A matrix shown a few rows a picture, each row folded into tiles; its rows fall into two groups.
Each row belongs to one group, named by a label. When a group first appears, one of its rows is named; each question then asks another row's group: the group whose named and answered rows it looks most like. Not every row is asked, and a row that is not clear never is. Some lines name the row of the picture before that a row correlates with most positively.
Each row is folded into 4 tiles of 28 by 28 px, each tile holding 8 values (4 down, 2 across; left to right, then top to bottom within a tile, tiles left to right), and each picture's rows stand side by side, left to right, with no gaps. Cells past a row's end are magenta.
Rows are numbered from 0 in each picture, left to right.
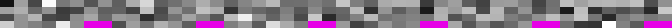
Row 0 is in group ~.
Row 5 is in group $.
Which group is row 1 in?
$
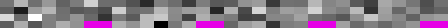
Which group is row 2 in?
$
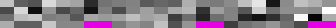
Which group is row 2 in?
$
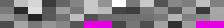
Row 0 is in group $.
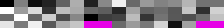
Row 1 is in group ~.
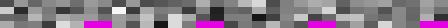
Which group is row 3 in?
$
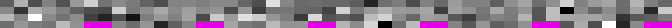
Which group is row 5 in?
~
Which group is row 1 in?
$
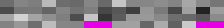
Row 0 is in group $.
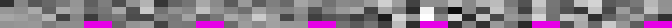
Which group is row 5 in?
$
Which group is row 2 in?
~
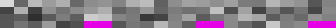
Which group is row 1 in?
$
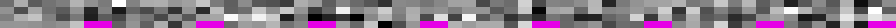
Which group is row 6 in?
~
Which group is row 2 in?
~
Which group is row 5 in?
$
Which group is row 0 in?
~
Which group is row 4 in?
~
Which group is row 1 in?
~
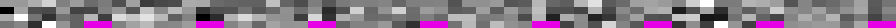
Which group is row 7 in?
~
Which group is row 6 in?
$
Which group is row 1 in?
~
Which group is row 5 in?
$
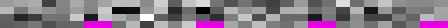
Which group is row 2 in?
~
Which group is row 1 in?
~
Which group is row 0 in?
$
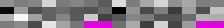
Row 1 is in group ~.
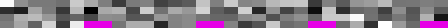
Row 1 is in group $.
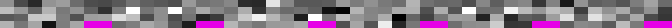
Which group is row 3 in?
~
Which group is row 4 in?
~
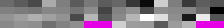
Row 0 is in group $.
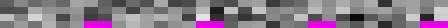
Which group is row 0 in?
~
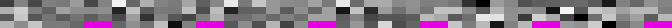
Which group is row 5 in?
$
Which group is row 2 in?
~
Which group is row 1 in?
~
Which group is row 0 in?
~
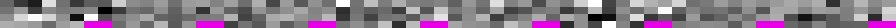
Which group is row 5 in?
$
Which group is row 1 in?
~
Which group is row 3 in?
~
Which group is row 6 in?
~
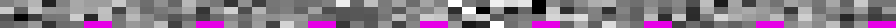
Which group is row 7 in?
~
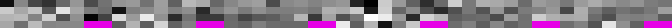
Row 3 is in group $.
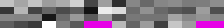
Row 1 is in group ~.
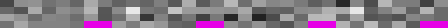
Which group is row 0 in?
$
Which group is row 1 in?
~
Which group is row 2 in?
~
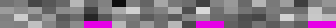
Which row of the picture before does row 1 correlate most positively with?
3
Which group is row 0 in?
~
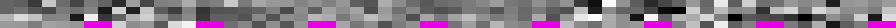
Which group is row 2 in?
~
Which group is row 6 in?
~
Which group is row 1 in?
~
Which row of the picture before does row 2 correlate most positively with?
2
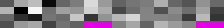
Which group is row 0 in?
$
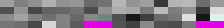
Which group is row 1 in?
$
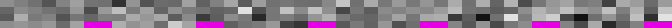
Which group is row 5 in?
$
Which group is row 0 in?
~
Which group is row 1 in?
~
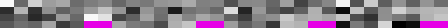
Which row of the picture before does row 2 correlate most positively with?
4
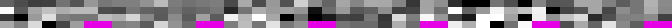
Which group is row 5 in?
$
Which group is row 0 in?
$
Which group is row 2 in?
~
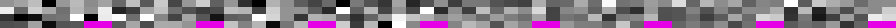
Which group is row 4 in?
$
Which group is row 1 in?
~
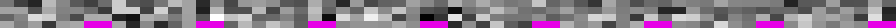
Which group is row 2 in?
$
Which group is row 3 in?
~
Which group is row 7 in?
$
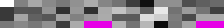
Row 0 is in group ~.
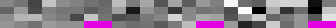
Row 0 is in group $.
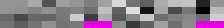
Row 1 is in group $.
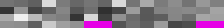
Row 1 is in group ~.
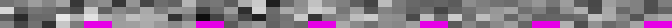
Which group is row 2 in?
$
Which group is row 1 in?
~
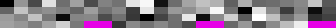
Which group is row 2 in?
~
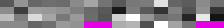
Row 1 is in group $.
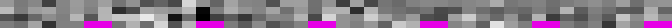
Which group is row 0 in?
$
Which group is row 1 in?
~
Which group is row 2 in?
$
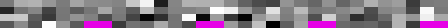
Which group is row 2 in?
$
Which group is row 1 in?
$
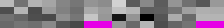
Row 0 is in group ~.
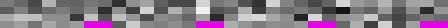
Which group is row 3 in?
~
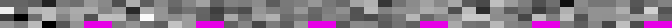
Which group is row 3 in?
$
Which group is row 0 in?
$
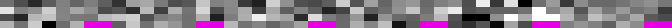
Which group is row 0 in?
$
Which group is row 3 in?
~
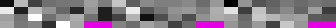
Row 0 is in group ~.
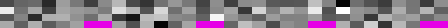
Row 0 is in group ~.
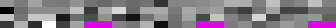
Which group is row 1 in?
$
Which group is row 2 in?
~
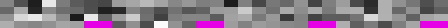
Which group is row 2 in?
~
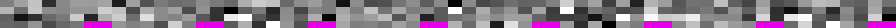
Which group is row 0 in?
$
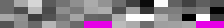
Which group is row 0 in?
$
